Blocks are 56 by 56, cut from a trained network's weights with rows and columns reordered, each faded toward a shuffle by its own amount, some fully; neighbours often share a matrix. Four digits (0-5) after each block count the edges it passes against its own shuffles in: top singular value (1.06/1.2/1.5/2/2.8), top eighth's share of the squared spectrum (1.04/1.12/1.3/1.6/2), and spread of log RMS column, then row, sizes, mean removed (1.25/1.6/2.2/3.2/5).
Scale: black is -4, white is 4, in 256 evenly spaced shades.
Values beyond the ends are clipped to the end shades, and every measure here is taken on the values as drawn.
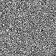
2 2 0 0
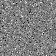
0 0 0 0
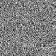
3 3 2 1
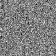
2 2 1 0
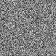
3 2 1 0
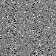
2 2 2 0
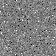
0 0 0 0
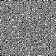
2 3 1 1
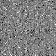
2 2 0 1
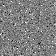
0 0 0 0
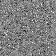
0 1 0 0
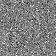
0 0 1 0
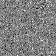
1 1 0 0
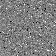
0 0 0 0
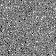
0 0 0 0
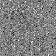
2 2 0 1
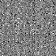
2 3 1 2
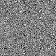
3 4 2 2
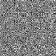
3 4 2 2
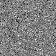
1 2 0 0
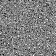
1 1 0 0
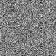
3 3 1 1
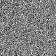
2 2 0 0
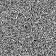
1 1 0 0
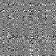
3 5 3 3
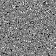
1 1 0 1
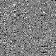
3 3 2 1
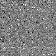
2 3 1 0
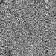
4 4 2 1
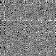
3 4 2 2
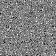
1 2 0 0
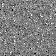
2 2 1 0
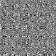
3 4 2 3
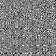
3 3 1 2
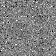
2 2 0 1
